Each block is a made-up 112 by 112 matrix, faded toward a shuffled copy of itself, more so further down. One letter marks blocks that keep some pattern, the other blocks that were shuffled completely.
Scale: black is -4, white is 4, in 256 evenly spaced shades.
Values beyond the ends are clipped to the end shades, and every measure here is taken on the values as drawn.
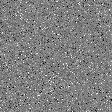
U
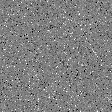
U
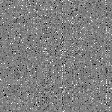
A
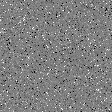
U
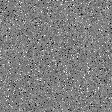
U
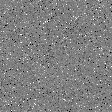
U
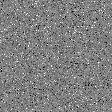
U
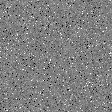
U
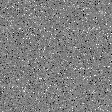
U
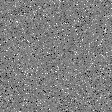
U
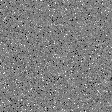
U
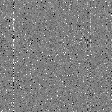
A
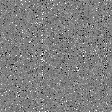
A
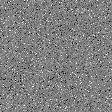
U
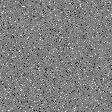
U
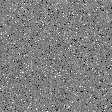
U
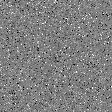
U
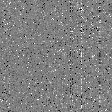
A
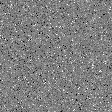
U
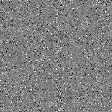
A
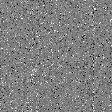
A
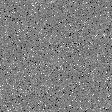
U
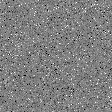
U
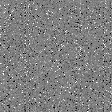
A
